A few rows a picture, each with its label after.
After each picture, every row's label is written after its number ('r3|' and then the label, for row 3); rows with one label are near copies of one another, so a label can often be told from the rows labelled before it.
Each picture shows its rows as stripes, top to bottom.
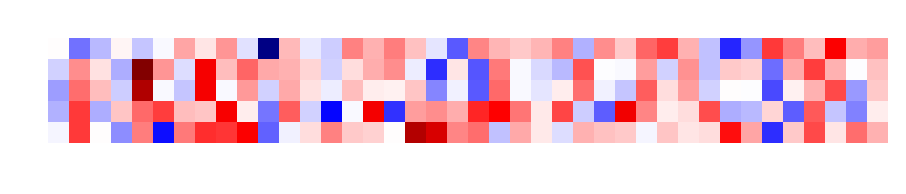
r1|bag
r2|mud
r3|mud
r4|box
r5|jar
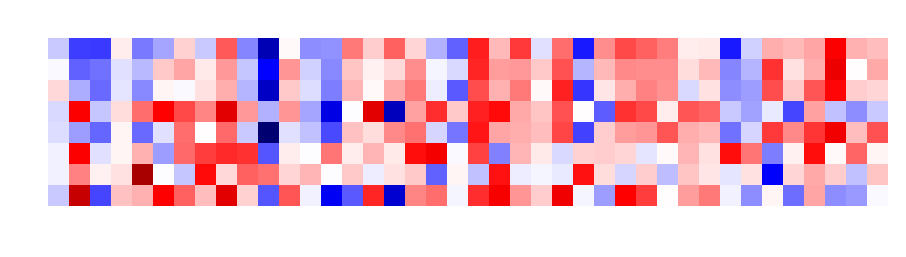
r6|bag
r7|bag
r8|bag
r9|box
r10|bag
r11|jar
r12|mud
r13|box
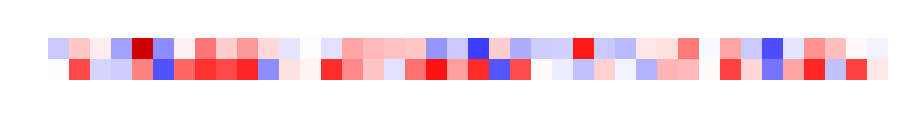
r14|mud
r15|jar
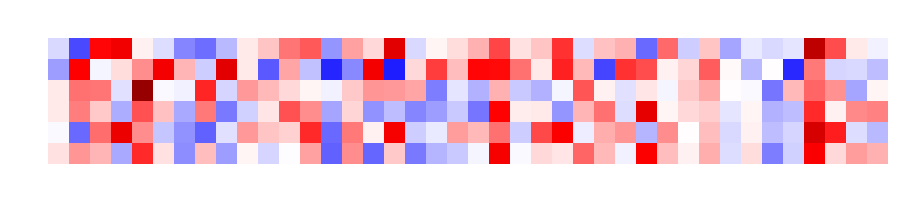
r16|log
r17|box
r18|mud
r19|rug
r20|log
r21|rug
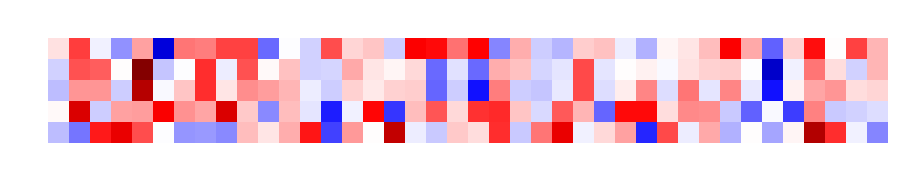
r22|jar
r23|mud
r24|mud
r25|box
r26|log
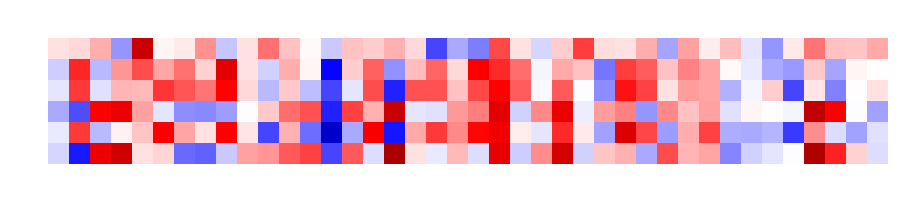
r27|mud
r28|box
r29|box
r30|log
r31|box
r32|log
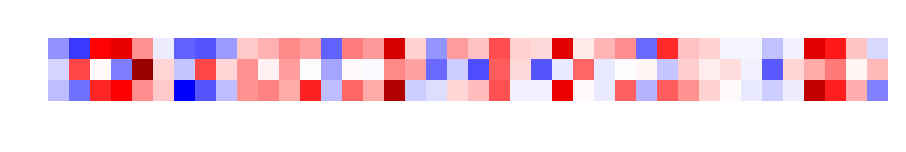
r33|log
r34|mud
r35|log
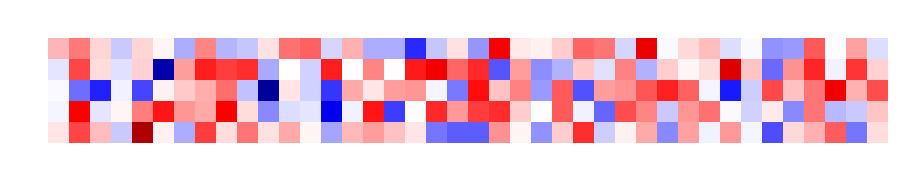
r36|rug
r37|jar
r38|bag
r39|box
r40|mud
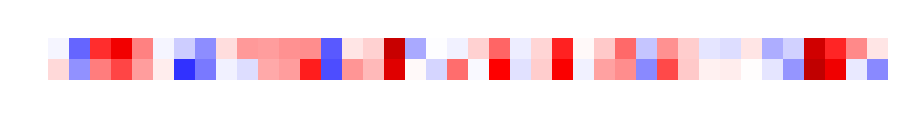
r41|log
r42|log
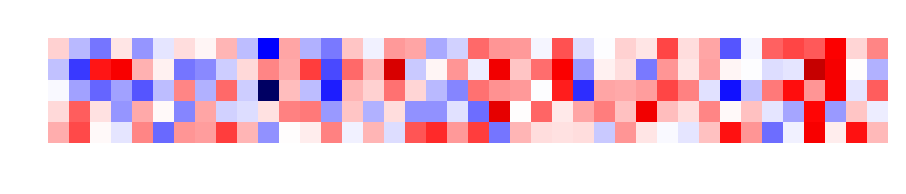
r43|bag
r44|log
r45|bag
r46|rug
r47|jar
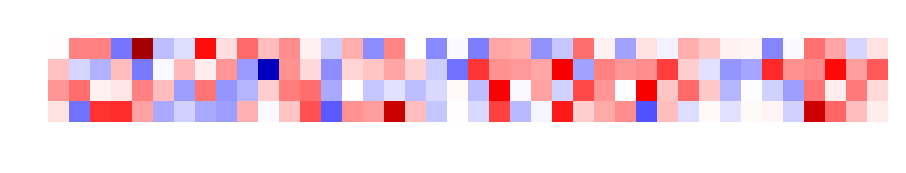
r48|mud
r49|bag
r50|rug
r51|log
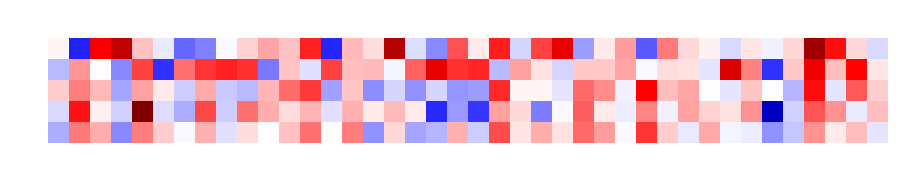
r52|log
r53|jar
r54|rug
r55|mud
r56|rug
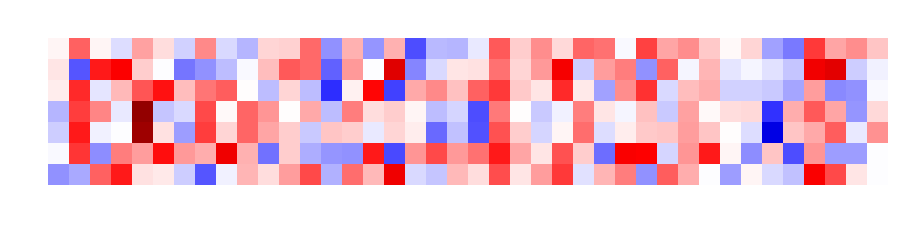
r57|rug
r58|log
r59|box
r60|mud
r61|mud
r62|box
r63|log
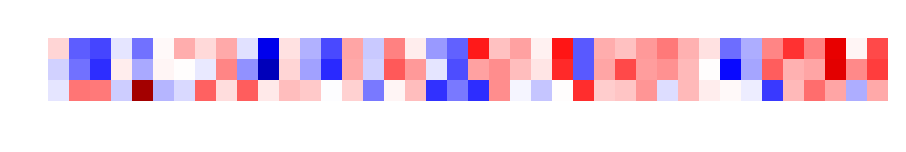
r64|bag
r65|bag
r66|mud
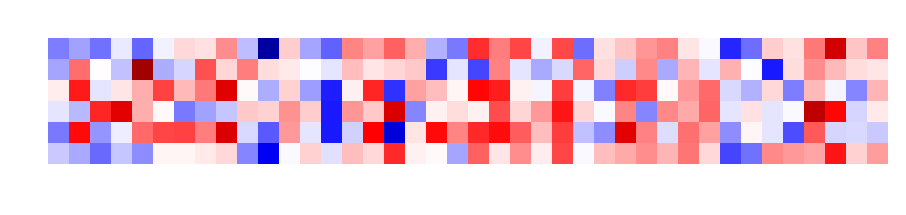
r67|bag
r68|mud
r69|box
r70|log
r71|box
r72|bag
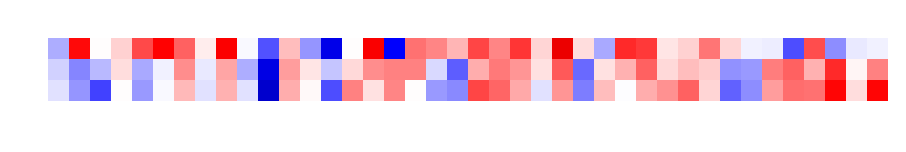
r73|box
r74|bag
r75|bag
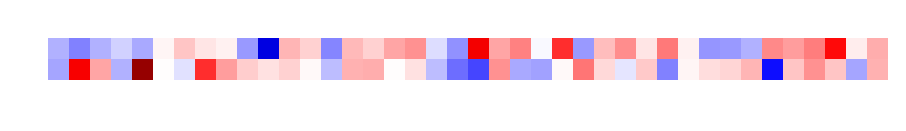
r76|bag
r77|mud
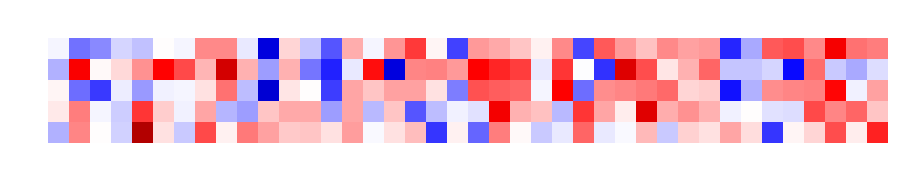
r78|bag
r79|box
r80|bag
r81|rug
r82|mud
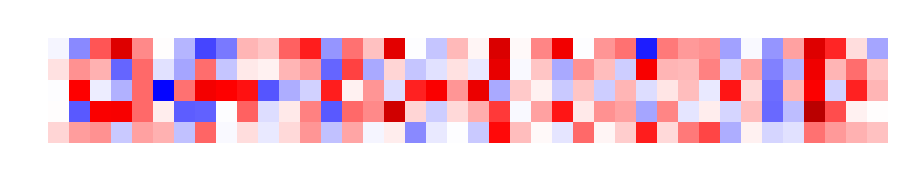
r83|log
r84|rug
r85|jar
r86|log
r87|rug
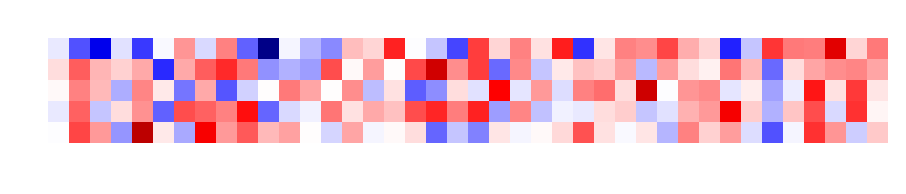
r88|bag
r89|jar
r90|rug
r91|jar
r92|mud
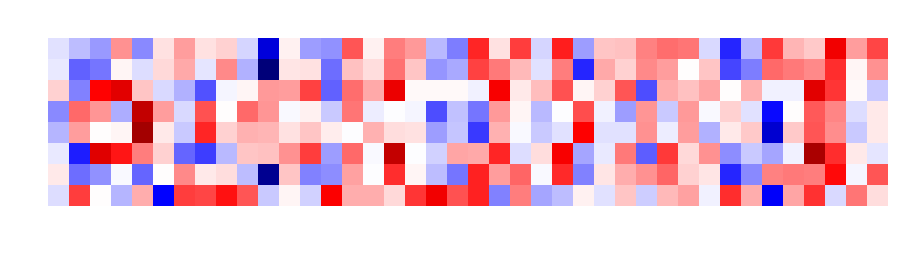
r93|bag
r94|bag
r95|log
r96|mud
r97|mud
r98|log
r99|bag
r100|jar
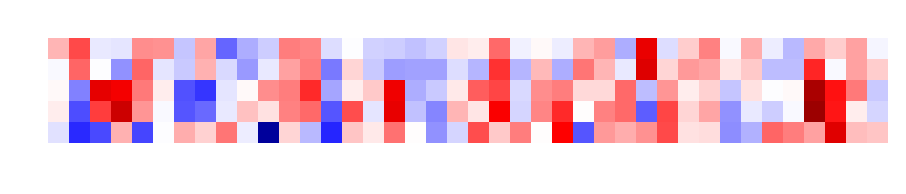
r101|rug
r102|rug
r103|log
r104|log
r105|bag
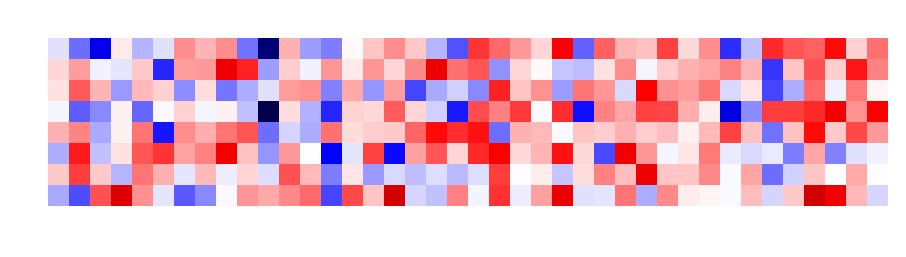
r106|bag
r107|jar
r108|rug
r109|bag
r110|jar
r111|box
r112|rug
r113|log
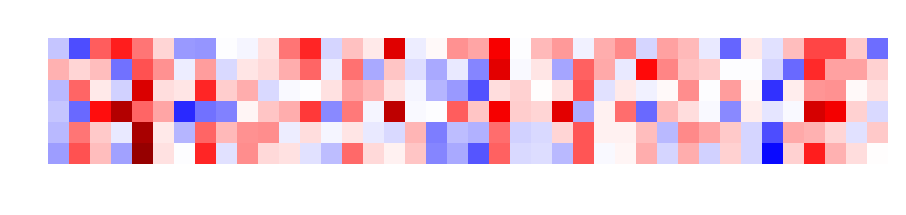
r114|log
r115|rug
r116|mud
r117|log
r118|mud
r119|mud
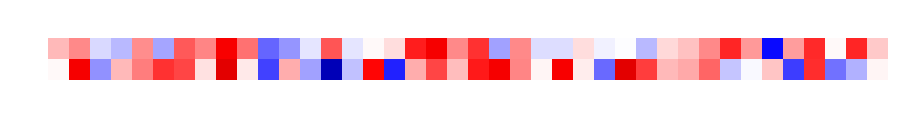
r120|jar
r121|box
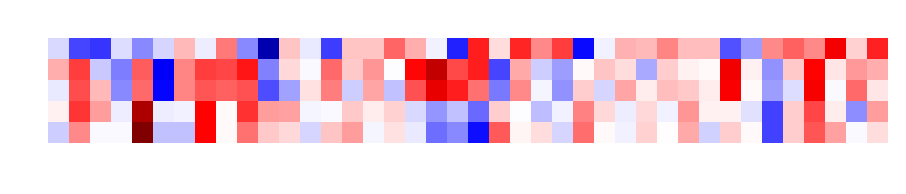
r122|bag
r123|jar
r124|jar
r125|mud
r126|mud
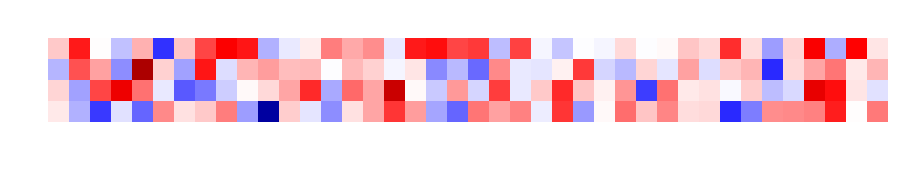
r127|jar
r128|mud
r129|log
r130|bag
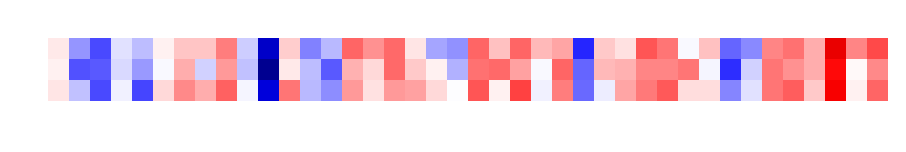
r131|bag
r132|bag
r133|bag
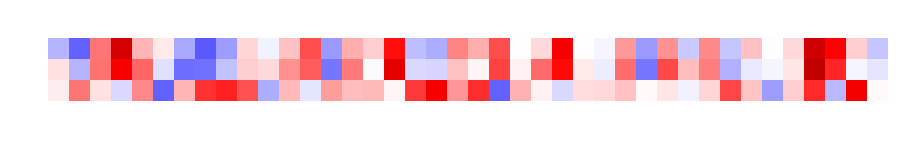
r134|log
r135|log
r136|jar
